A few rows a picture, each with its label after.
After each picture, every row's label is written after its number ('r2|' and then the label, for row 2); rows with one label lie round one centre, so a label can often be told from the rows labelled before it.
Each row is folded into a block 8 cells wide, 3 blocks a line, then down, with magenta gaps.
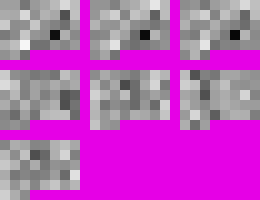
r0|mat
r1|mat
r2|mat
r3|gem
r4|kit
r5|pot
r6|kit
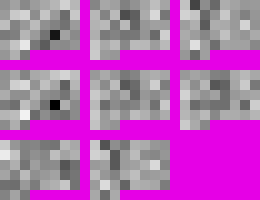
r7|mat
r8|kit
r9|pot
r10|mat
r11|kit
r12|kit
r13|gem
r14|pot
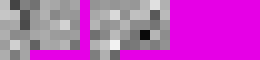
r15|pot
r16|mat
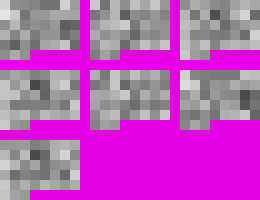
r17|gem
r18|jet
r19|kit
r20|kit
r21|jet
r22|gem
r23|kit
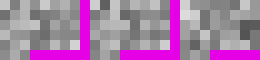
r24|jet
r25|jet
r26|gem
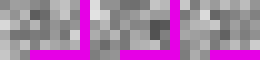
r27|kit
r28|gem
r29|jet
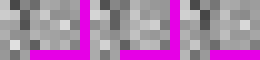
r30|pot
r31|pot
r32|pot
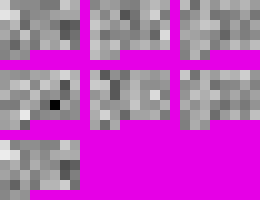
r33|gem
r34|kit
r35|jet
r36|mat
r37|pot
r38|jet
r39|gem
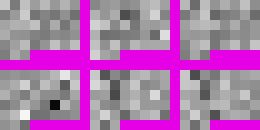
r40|jet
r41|kit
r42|jet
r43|mat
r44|pot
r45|pot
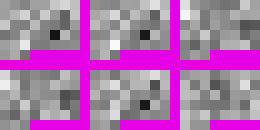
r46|mat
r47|mat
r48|gem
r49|gem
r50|mat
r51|kit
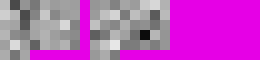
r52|pot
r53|mat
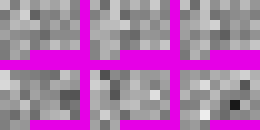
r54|jet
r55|jet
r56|jet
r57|gem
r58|pot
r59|mat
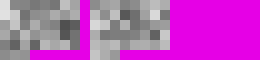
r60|gem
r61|kit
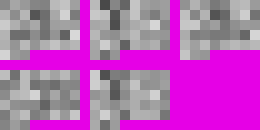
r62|kit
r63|pot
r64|kit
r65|jet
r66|pot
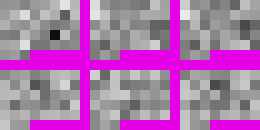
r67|mat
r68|gem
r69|gem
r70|kit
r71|jet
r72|kit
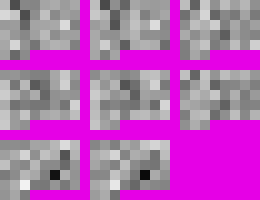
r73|pot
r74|pot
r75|jet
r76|kit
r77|kit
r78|jet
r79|mat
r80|mat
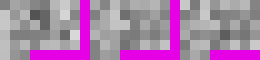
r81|kit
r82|jet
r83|jet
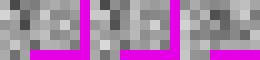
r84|pot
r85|pot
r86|kit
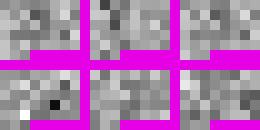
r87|kit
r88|pot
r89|kit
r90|mat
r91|jet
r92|gem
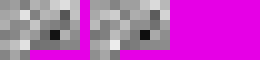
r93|mat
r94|mat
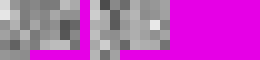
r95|gem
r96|pot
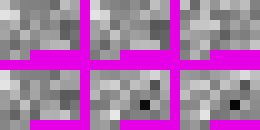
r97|gem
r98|gem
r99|jet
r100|gem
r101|mat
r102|mat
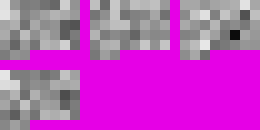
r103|gem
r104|jet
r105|mat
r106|gem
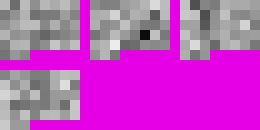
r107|jet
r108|mat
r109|pot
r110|kit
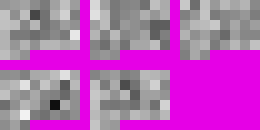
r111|kit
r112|gem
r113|jet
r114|mat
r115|kit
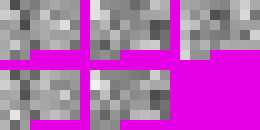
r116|pot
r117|gem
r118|kit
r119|pot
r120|gem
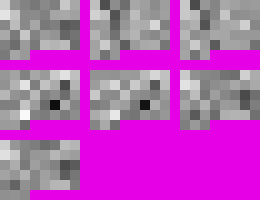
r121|gem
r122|pot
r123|pot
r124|mat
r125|mat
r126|gem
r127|gem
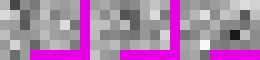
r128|pot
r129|kit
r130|mat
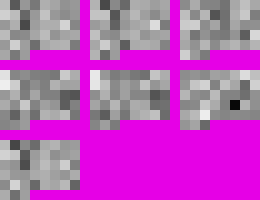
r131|pot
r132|pot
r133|kit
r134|gem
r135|gem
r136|mat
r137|pot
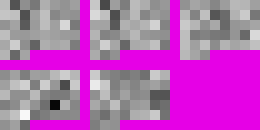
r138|pot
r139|pot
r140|kit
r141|mat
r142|gem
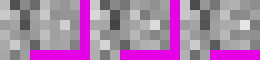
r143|pot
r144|pot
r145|pot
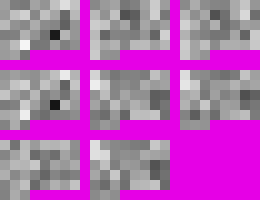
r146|mat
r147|kit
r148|kit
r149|mat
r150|gem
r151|gem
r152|jet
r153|gem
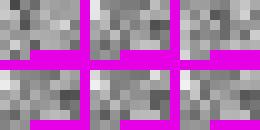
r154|pot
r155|gem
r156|kit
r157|gem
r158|gem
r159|gem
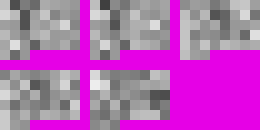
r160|pot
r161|pot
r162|kit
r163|kit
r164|gem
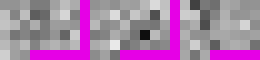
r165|kit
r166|mat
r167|pot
